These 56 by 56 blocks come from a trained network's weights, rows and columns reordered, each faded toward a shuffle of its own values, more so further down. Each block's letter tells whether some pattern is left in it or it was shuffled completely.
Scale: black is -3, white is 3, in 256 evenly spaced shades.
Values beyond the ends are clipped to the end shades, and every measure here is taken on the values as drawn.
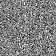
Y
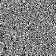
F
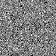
F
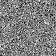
Y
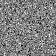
Y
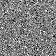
Y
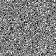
F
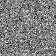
Y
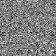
F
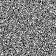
Y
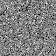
Y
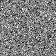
Y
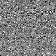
F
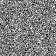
Y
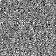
F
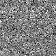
F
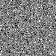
Y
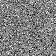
Y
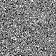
Y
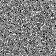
Y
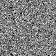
Y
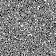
Y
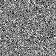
Y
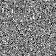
F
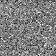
F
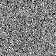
Y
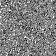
Y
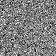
Y
